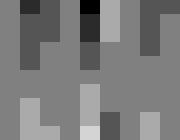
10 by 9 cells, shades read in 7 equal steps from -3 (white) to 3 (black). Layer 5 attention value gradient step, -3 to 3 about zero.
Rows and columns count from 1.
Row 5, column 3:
0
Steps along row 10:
down same up down up down down up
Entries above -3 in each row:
9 9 9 9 9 9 9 9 9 9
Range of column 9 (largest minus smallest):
1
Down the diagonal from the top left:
0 1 1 0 1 0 0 0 0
